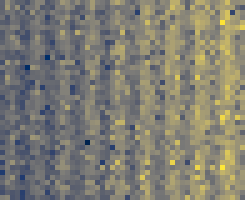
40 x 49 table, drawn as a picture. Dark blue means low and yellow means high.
No row or column stands out. Values rise toward the right. The values follow a bell shape. Stripes running up and down repeat 9 times from left to right.
